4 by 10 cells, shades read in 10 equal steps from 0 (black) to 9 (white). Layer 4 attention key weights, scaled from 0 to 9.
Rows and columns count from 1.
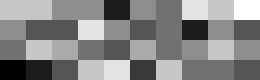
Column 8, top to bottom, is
8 1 5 4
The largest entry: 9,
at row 1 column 10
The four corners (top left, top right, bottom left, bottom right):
7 9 0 3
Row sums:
58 40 51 39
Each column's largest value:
7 7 6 8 8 6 7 8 7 9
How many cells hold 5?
8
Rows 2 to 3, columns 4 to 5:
8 5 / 4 3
